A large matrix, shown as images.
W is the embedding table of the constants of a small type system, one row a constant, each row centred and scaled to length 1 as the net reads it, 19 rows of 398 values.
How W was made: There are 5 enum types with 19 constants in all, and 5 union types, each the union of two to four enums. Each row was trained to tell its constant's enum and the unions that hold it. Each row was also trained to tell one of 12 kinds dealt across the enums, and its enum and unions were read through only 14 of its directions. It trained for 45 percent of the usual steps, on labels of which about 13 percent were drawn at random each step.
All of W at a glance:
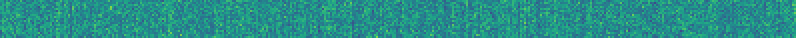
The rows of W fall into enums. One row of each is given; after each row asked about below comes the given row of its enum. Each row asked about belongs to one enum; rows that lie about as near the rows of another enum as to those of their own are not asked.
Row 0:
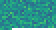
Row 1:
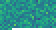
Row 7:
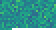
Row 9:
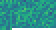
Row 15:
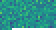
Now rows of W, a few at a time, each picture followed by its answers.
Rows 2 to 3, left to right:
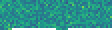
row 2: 15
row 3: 0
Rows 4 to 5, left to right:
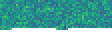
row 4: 1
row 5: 9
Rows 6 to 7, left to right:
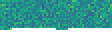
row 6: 1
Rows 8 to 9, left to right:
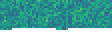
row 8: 7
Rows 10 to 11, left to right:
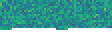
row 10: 0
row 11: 9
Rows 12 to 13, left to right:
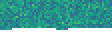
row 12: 15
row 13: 0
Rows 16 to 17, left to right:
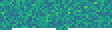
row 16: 7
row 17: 9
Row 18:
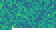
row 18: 9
